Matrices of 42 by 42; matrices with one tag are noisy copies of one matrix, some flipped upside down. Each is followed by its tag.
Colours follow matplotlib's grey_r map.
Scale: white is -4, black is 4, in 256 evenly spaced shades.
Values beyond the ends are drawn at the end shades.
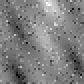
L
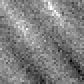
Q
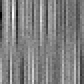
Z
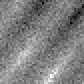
Q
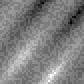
Q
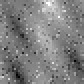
L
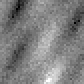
L
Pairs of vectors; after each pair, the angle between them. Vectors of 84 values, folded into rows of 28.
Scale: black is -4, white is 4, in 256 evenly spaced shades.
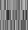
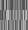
nearly opposite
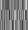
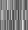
partly opposed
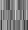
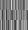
orthogonal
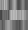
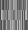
orthogonal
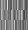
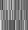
orthogonal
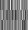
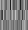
nearly opposite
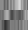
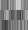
nearly parallel
